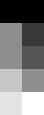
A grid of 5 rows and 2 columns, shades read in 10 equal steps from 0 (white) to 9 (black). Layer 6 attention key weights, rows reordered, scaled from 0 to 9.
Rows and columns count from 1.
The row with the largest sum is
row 1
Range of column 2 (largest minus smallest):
9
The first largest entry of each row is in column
1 2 2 2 1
